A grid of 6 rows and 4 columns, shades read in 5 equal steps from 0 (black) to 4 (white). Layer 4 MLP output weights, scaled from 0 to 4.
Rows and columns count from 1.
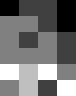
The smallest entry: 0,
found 3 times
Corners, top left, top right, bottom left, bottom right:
0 0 2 4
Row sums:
2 5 6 7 13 10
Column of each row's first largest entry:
2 1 1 1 1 4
